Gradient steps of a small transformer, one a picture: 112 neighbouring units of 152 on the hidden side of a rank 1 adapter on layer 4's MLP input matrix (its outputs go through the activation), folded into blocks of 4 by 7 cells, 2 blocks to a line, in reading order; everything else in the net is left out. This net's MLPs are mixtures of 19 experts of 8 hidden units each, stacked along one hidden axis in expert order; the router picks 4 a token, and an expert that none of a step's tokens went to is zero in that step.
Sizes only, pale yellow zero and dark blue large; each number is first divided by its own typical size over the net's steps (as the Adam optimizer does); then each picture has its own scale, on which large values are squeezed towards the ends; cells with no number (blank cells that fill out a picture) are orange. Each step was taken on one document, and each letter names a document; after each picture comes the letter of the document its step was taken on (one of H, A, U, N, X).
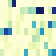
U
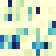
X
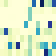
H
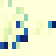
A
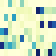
X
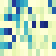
X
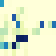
A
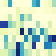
H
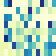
H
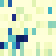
A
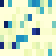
A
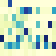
X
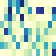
X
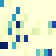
A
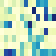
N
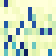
H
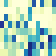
H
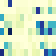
U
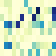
U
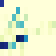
A
